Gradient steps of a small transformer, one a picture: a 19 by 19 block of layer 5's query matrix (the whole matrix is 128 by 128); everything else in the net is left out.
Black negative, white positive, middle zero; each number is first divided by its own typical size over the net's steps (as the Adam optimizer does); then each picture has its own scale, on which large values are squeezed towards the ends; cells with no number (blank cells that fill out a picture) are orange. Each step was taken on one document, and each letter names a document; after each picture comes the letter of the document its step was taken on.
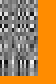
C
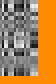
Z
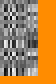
Z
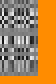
C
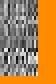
Z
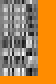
Z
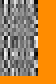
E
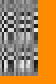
E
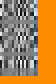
C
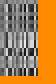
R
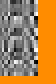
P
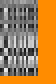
R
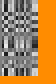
E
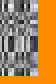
E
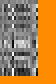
Z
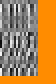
R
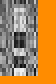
R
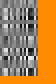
R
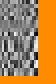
P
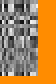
E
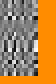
P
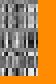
E
